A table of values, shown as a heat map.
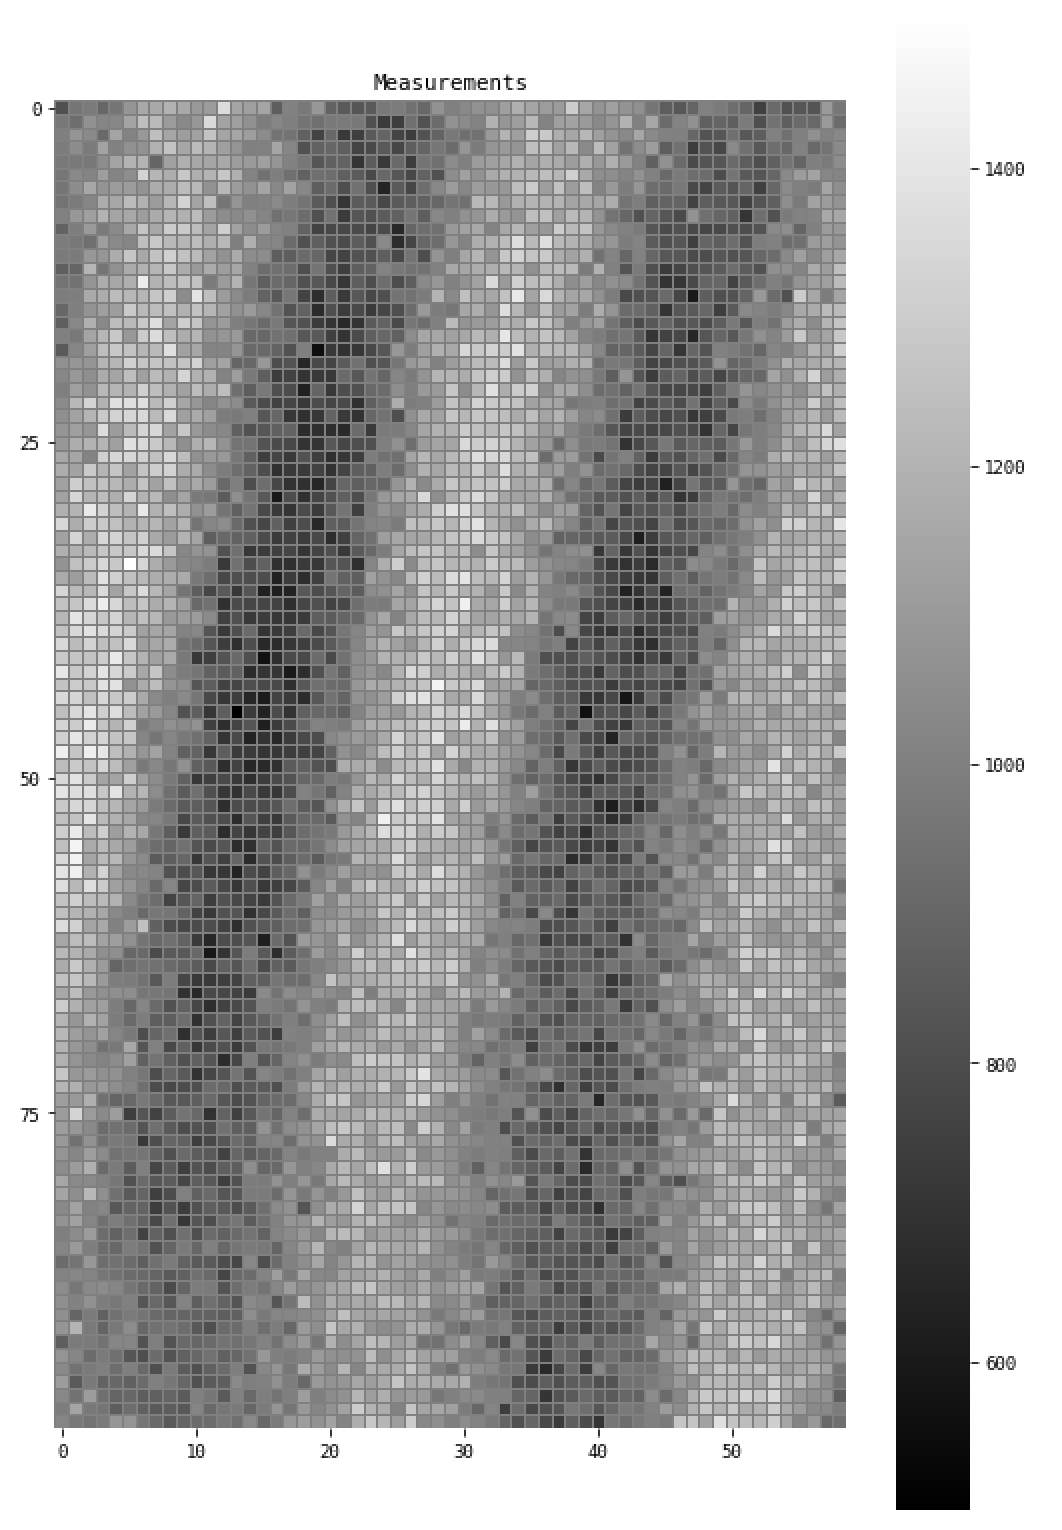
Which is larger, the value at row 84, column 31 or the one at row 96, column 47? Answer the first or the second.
the second
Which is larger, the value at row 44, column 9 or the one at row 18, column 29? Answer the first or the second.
the second
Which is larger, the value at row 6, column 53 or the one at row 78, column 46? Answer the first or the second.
the second
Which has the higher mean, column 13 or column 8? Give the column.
8
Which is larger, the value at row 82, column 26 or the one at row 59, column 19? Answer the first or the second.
the first
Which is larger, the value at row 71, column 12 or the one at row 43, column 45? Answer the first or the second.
the second
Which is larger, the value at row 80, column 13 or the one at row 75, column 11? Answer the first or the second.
the first
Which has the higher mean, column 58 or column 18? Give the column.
58
